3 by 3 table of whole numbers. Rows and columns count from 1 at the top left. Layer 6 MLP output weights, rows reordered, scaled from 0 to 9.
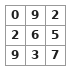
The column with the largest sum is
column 2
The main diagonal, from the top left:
0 6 7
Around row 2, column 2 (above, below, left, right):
9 3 2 5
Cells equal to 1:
0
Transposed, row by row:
0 2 9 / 9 6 3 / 2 5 7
